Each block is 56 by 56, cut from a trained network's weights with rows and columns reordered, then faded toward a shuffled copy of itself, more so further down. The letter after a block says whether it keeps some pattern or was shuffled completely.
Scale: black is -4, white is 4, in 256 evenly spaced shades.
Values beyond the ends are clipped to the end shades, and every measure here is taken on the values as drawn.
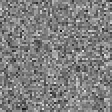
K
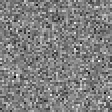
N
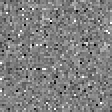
K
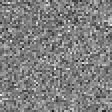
N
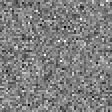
K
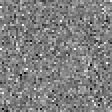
K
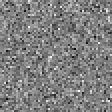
K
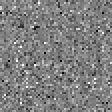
K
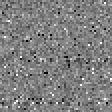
K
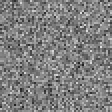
N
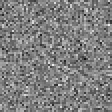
K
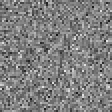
K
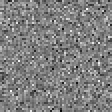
N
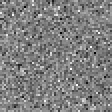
N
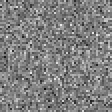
N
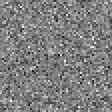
N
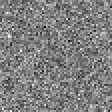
N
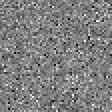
N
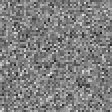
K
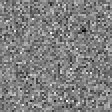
K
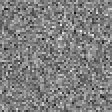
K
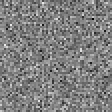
K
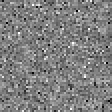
N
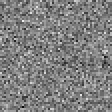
N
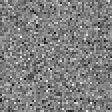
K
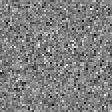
N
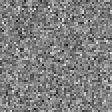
N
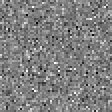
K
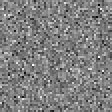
N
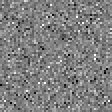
K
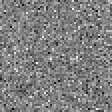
N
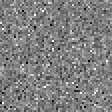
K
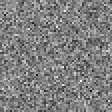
N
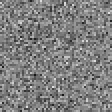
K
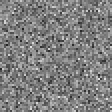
N
